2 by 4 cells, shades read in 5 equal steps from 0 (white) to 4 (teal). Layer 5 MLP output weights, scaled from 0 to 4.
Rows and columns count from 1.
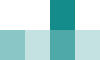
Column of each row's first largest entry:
3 3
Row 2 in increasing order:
1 1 2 3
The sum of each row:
4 7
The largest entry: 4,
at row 1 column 3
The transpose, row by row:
0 2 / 0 1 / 4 3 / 0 1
